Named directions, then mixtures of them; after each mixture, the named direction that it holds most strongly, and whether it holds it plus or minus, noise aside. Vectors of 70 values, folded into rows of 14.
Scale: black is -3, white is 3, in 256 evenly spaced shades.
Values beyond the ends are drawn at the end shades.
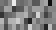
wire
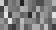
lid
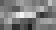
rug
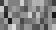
lid, minus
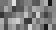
wire, plus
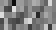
wire, minus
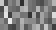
lid, plus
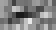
rug, minus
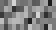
wire, plus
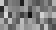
lid, plus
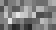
rug, plus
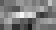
rug, plus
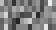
wire, minus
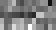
rug, minus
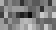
rug, minus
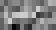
rug, plus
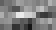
rug, plus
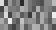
lid, plus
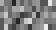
wire, minus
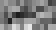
rug, minus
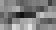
rug, minus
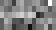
rug, plus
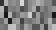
lid, minus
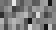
wire, plus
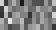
lid, plus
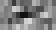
rug, minus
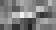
rug, plus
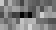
rug, minus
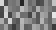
lid, plus
